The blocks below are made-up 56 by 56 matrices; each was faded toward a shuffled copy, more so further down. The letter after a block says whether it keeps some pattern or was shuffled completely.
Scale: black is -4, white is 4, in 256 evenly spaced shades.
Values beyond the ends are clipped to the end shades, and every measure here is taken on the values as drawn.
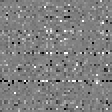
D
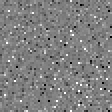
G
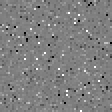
G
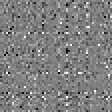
D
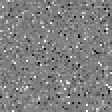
G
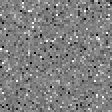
G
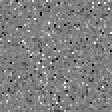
G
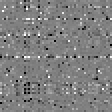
D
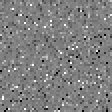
G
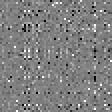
D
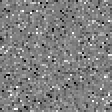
G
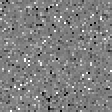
G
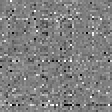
D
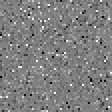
G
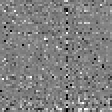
D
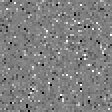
G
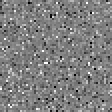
G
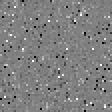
G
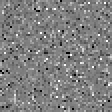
G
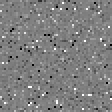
G
